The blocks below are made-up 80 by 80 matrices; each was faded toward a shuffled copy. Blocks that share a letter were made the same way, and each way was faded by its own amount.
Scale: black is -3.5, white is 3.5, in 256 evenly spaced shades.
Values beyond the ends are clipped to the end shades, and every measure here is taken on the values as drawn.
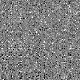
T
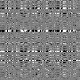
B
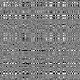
B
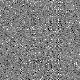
T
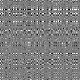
B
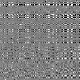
B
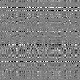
B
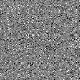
T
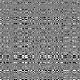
B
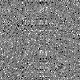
T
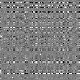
B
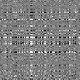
B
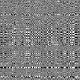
B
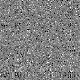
T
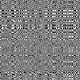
B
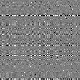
B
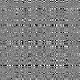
B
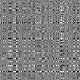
B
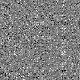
T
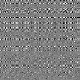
B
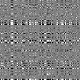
B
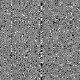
T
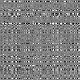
B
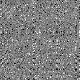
T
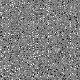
T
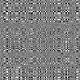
B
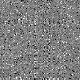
T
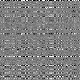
B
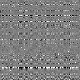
B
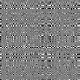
B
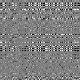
B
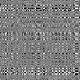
B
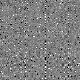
T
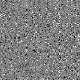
T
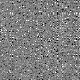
T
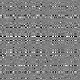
B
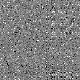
T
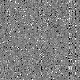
T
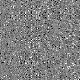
T
